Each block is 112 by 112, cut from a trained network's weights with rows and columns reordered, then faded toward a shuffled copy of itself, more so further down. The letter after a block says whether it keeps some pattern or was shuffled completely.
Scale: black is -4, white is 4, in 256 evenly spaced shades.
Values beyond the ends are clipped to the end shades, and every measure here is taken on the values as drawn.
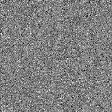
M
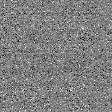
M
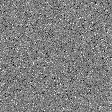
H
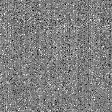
M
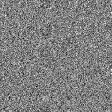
M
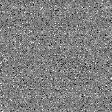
M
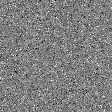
H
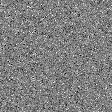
H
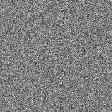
M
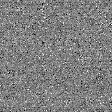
M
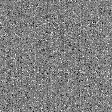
M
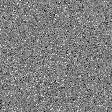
H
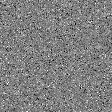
H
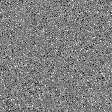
H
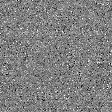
M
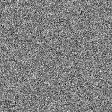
M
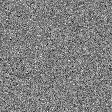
H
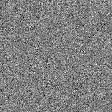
M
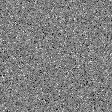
H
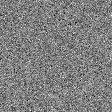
H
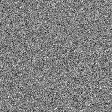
M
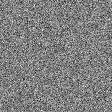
M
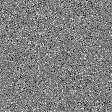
H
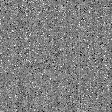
M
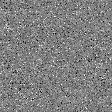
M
